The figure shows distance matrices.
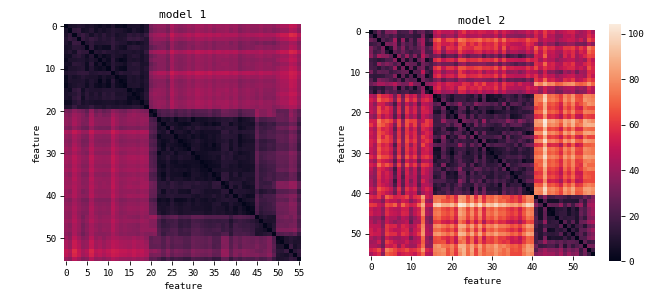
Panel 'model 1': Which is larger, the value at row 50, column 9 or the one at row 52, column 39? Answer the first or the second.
the first
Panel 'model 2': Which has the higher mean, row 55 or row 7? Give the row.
55
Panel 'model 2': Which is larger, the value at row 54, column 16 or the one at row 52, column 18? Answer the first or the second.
the first
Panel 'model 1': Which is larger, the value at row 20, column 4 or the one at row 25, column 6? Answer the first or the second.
the second
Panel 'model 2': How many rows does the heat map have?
56
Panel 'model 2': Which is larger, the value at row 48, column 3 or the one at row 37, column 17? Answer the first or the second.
the first
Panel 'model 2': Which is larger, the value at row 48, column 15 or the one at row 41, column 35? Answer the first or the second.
the second
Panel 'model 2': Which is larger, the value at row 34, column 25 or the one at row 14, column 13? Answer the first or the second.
the second
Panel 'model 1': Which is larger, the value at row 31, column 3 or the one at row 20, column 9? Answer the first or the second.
the first
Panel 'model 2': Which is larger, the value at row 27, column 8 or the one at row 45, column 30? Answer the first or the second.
the second
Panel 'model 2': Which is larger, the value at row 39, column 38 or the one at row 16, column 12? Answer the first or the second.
the second
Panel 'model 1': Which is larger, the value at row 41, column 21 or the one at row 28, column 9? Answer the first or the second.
the second
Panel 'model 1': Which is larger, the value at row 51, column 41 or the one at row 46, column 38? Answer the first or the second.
the first
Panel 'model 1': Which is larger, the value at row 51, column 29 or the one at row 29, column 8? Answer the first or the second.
the second
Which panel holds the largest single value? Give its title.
model 2
